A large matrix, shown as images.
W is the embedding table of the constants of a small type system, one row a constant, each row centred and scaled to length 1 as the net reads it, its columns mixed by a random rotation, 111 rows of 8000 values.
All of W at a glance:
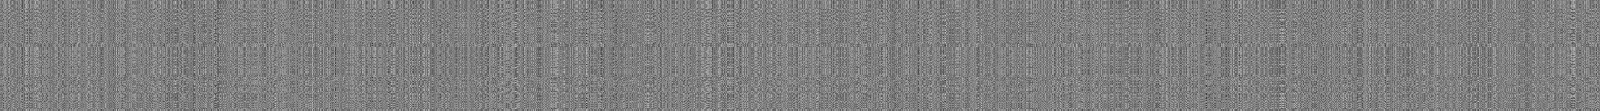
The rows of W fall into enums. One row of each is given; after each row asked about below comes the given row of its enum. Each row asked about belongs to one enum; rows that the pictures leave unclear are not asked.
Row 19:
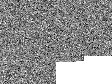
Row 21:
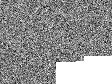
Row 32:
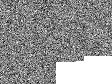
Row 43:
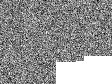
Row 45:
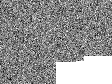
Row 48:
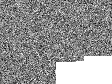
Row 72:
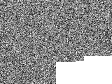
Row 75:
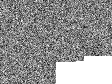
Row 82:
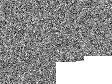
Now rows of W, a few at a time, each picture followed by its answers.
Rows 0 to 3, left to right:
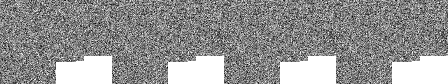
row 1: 72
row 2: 72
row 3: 72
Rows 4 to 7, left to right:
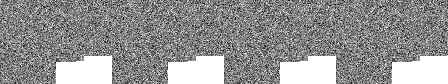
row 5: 48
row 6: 48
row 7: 21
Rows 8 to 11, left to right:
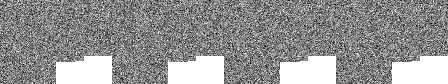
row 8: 72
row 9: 43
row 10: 48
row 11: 48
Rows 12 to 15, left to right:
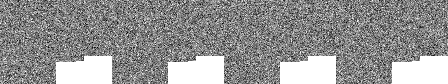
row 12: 19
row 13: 82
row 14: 72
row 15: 75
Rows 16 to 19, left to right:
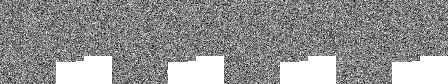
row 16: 43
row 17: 48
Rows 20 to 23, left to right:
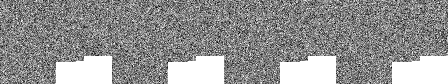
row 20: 75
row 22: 82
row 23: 72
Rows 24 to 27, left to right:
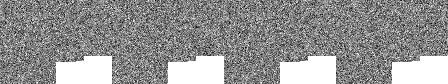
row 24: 82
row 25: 75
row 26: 82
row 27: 48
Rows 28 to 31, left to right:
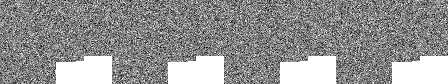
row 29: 19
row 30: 32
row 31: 82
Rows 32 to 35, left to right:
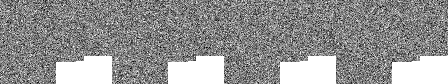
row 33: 19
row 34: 72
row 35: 21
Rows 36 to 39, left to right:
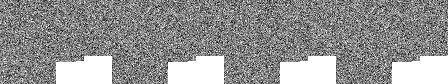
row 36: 19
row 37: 21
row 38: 32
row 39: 21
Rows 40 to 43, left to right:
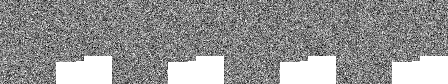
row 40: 19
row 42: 75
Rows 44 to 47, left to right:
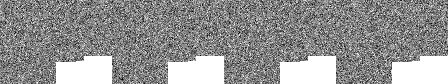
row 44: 82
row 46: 82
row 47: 48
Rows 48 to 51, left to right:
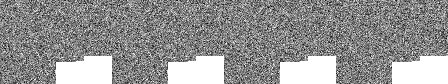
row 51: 72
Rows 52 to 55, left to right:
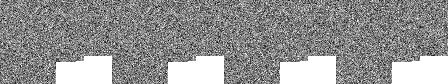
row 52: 21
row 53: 21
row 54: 48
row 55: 75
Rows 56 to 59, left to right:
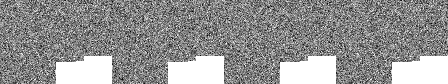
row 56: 48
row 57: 45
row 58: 21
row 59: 48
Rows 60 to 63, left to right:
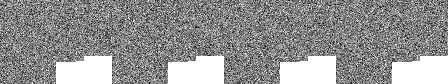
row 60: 72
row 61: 75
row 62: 48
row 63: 21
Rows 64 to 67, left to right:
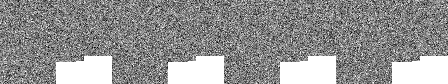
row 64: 19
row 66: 72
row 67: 82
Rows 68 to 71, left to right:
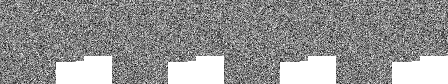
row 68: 48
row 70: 21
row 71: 72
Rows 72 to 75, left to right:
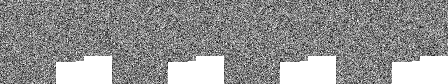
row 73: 21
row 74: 21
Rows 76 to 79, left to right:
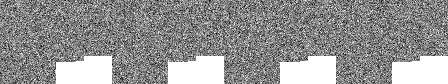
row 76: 48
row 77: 43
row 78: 82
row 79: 32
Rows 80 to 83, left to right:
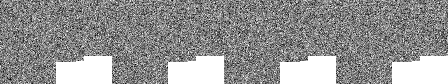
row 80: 45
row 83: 72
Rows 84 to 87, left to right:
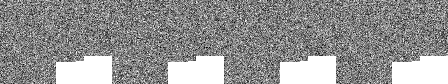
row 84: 72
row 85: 19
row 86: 75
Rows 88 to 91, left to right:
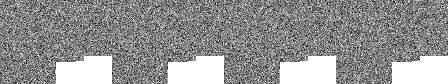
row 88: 48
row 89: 21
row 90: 21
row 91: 82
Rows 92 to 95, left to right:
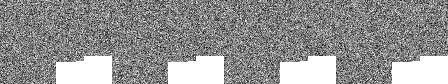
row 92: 72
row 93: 19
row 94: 75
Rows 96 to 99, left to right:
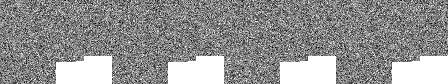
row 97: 32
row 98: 19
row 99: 48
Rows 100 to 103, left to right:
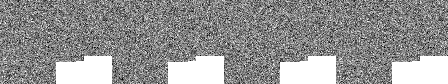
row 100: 19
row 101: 45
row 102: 21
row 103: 19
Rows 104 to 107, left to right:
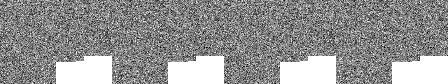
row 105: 19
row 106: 72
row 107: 19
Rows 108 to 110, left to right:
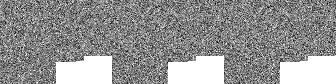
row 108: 82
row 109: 21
